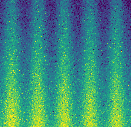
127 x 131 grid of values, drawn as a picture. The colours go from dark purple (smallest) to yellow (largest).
Slope: up to the bottom. Odd rows or columns: none. Ninth with the highest average: bottom left. Stripes: upright, repeating 5 times.
